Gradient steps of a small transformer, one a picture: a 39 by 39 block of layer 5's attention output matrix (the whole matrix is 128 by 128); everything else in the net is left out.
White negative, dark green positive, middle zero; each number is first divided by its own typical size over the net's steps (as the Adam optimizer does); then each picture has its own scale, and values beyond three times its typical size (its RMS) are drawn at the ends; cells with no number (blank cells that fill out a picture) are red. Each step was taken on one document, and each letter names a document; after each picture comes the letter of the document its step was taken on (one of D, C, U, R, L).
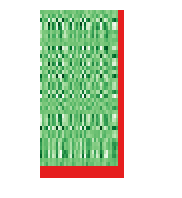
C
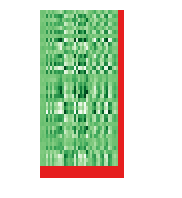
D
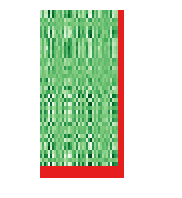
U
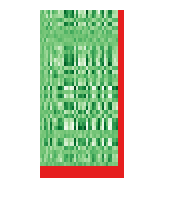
D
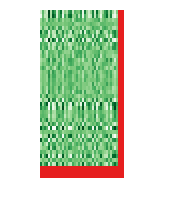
U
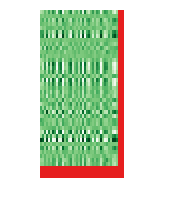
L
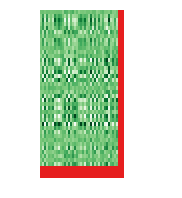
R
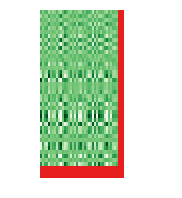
C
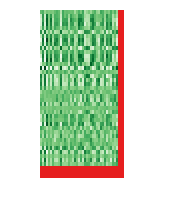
L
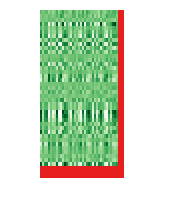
C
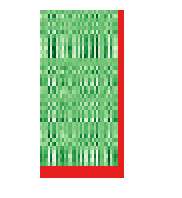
U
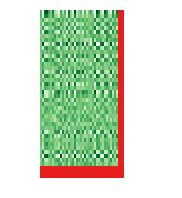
L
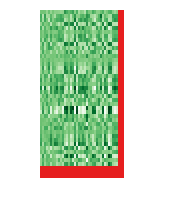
D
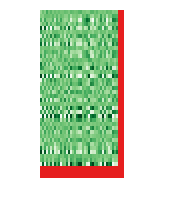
R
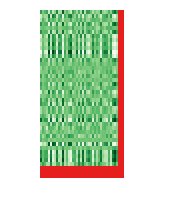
U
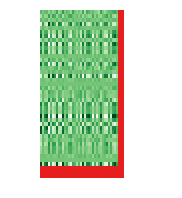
C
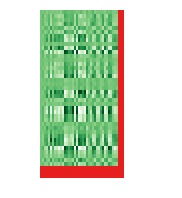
D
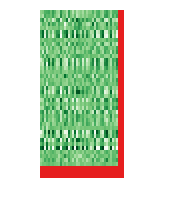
L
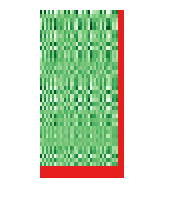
R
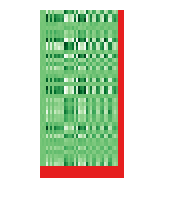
D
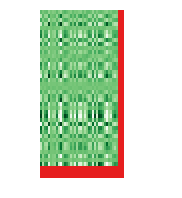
C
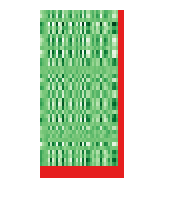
U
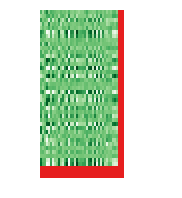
U
